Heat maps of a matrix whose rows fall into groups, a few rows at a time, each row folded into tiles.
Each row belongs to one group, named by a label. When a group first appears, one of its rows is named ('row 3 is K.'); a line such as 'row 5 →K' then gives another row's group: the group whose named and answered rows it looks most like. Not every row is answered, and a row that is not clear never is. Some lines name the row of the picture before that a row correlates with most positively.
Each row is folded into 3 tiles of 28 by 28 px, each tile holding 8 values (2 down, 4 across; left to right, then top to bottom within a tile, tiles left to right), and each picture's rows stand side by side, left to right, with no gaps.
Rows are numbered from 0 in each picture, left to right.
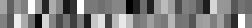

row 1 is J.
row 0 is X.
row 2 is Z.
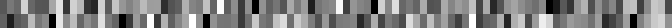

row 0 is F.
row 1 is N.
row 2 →X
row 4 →Z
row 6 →J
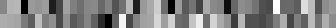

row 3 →F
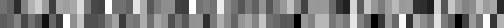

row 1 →F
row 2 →F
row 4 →N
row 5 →N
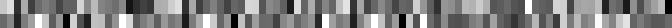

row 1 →J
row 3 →Z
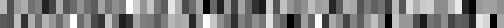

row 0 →J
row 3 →N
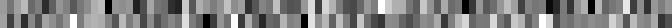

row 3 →F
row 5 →J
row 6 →J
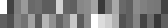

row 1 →X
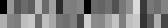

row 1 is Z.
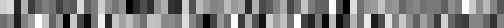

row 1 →J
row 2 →N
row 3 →X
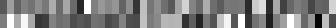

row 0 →X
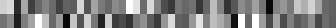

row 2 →Z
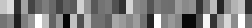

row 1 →Z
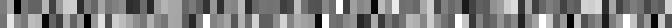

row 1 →J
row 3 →Z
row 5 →J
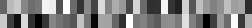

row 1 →X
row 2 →N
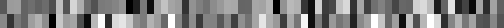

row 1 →J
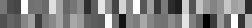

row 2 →N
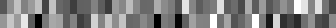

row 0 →X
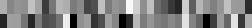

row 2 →N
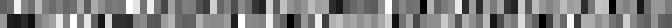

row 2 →Z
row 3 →N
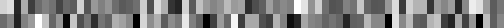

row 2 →N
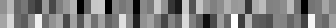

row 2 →N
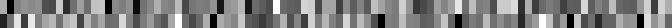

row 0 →J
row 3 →F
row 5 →X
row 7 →F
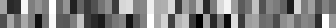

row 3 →Z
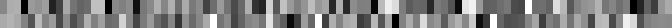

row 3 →N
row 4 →Z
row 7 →J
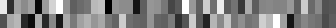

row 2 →X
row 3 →X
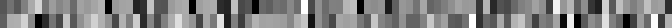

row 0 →X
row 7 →N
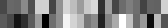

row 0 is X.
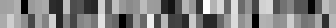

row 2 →X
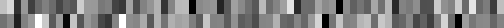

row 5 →X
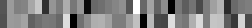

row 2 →Z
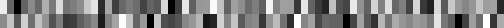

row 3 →X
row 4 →X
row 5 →N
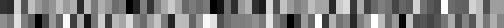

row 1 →J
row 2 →J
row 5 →F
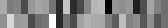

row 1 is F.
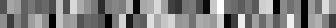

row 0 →F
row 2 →Z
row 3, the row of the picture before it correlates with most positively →1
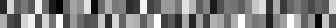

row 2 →J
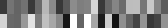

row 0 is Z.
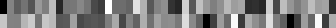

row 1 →F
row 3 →N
